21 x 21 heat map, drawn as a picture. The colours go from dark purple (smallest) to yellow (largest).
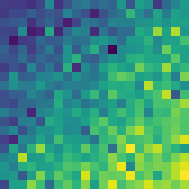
The halves do not mirror each other. The texture is fine-grained noise. No row or column stands out. The ninth with the lowest average is the top left. Values rise toward the bottom right. On average the colour sits 50% of the way up the scale. The ninth with the highest average is the bottom right.
